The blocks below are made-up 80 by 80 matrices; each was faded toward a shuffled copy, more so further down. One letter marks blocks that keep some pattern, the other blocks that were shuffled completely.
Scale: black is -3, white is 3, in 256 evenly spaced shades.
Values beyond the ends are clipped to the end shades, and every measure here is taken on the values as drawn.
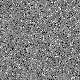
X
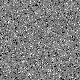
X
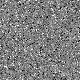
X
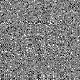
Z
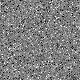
X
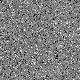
X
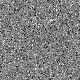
X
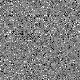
Z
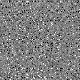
Z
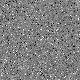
X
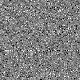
Z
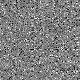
Z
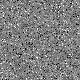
X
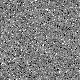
X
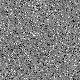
X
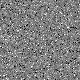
X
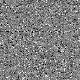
Z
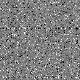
Z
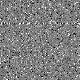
Z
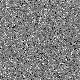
X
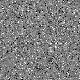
Z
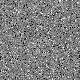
X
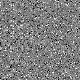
Z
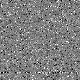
Z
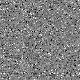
Z
